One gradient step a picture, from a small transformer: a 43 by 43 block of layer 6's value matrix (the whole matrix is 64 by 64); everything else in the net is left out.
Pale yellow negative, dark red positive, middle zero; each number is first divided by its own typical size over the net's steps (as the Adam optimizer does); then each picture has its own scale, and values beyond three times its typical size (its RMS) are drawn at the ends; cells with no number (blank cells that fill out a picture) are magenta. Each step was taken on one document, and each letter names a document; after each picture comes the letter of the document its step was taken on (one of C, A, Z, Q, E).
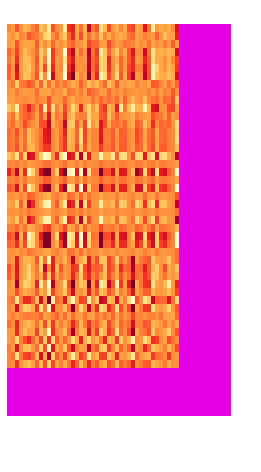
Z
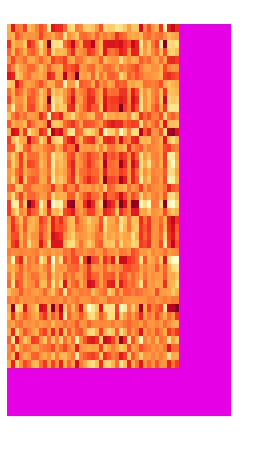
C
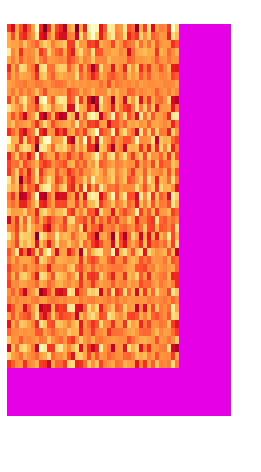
Z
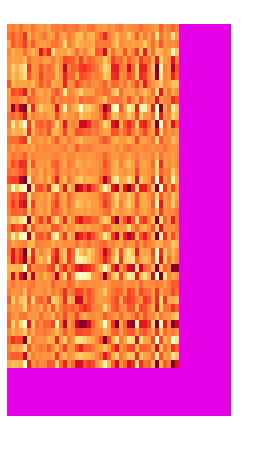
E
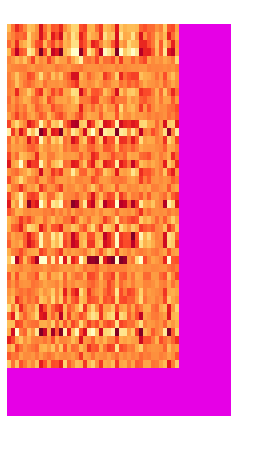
C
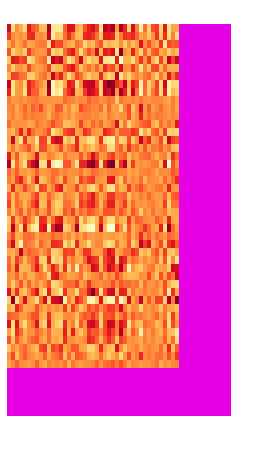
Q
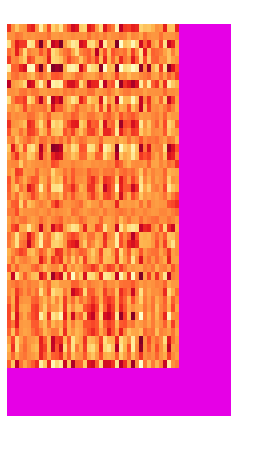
Q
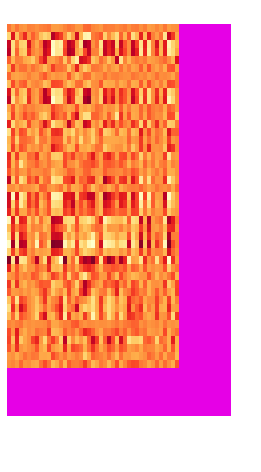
Q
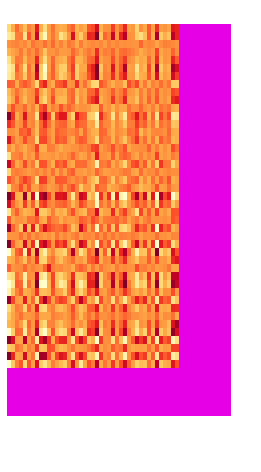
Z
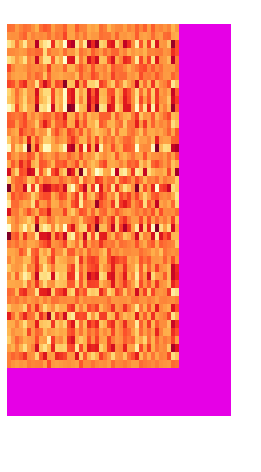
Z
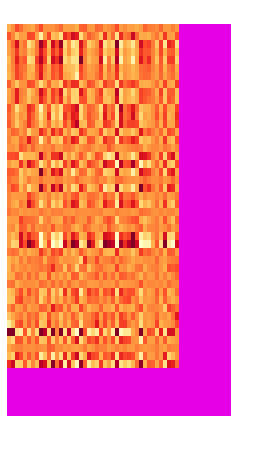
C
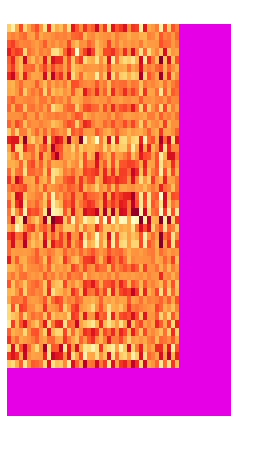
Q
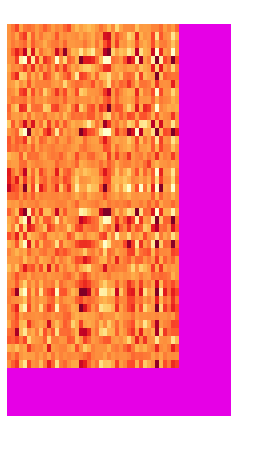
E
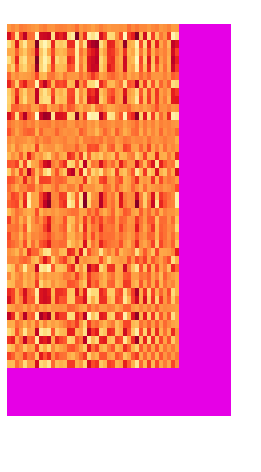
Z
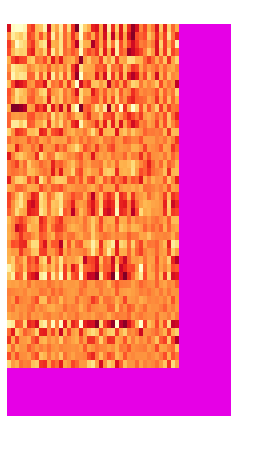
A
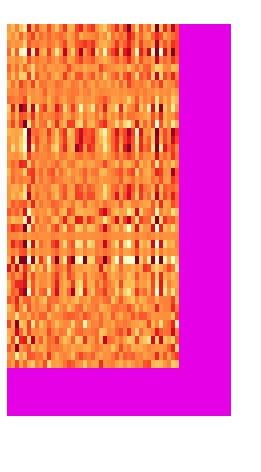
E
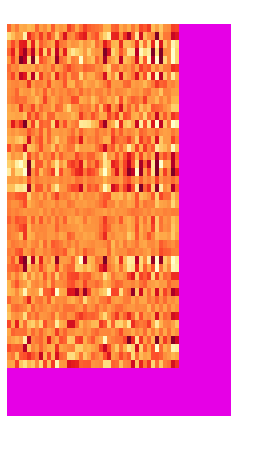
E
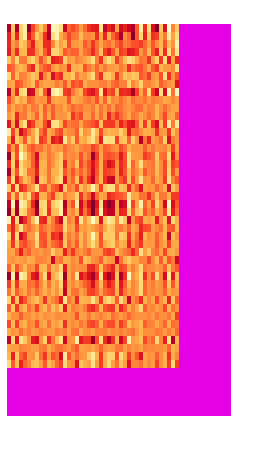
Q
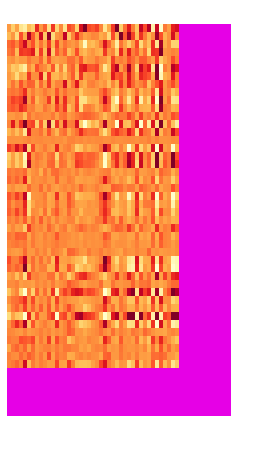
E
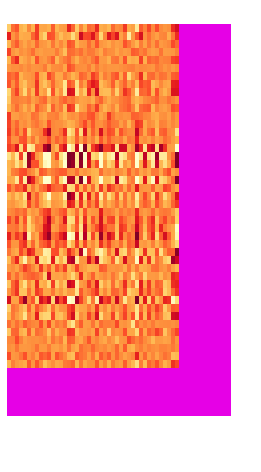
Z
